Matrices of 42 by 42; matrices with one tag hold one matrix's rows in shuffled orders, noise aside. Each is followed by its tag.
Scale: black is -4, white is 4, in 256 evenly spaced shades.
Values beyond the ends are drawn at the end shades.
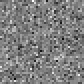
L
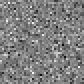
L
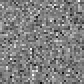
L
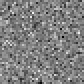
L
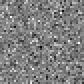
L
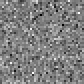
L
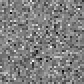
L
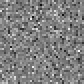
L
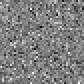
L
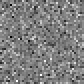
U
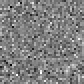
U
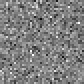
L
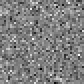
L
